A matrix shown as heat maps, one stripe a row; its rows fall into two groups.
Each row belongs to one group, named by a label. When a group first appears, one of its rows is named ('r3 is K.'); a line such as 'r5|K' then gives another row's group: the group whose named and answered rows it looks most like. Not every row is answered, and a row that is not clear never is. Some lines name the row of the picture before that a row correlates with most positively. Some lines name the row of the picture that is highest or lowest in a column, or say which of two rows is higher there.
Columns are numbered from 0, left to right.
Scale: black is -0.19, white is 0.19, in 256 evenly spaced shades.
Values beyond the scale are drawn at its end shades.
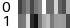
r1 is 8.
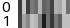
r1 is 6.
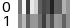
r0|6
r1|6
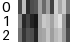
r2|8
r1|8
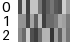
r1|6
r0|6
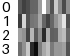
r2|6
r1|6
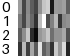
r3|6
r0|8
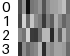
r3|6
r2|8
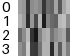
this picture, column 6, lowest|1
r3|8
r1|6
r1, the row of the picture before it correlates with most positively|0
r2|8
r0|6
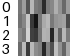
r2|8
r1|8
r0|6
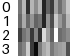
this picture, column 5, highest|0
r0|6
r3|8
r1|6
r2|8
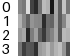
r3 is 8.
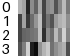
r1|6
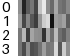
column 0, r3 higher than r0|No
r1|8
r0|8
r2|6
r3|8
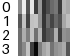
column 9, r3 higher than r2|No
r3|8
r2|6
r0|6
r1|6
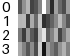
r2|8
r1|6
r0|8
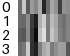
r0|6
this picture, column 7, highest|3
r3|8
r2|8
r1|8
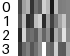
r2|6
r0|8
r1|6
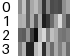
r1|6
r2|8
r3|6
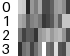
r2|8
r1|6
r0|6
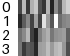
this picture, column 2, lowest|0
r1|8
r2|8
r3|8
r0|6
